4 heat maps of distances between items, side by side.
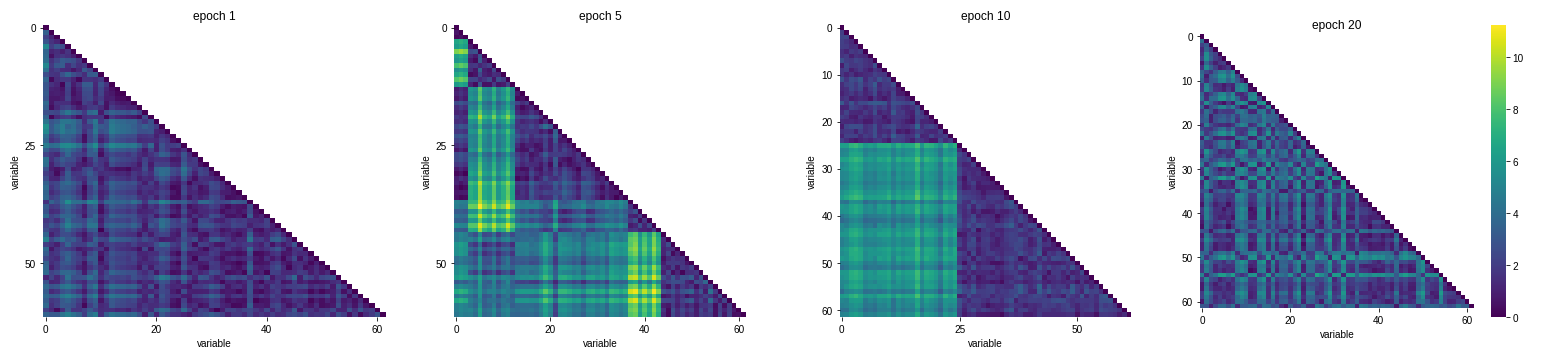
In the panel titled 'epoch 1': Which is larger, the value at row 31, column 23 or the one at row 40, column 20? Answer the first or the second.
the first
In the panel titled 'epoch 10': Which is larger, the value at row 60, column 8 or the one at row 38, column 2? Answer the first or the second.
the second
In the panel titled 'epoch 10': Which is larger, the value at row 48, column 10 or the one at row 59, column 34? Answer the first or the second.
the first
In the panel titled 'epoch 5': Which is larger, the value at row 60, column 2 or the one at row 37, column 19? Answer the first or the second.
the first
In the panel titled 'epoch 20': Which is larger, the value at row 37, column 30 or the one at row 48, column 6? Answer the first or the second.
the first
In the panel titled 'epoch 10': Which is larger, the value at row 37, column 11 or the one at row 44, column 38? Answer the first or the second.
the first
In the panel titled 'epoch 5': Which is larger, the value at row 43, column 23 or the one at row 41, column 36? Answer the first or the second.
the second
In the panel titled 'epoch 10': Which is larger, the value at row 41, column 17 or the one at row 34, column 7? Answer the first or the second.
the second
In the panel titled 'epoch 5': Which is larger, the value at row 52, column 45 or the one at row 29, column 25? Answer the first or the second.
the first
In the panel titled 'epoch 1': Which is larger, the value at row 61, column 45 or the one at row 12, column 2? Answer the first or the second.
the first
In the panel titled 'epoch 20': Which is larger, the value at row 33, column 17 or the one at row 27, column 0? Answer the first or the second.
the first
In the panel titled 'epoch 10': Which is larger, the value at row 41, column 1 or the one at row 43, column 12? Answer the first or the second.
the second
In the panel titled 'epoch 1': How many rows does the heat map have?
62
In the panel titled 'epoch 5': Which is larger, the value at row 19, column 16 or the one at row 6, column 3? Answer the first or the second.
the first
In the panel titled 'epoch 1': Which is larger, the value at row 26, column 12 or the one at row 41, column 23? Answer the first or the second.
the first
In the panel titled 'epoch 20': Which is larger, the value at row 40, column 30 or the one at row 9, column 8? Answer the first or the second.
the second
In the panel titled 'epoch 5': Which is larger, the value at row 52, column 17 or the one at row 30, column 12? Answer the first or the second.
the second
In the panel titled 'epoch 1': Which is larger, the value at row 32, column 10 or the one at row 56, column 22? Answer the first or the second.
the second
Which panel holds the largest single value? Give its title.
epoch 5
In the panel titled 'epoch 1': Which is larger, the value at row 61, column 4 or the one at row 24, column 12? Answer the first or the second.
the first
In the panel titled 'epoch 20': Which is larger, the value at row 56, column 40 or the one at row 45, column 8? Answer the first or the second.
the second
